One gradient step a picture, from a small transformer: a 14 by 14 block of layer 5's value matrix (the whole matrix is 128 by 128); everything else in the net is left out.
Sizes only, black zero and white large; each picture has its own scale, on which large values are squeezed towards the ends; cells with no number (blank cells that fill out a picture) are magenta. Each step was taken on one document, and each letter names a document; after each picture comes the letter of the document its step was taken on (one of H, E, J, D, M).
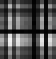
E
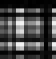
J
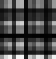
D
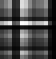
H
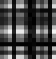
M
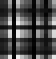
M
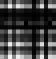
J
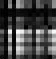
M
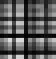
D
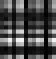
D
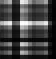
H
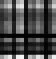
D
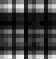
D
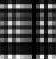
E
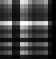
H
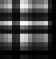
H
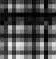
J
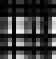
M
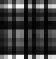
D
